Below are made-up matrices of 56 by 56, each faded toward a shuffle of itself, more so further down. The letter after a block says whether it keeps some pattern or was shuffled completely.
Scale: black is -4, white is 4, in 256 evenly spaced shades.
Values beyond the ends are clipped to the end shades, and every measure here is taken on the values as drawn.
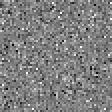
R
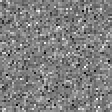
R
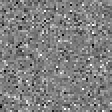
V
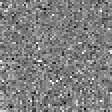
V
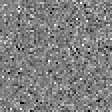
V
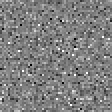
V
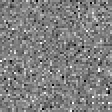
R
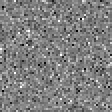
R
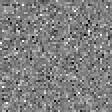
V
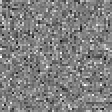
V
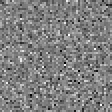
V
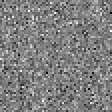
R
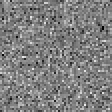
V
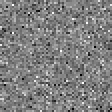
V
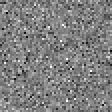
R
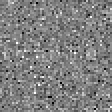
V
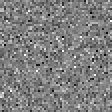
V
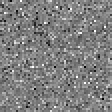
R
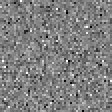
R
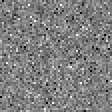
R
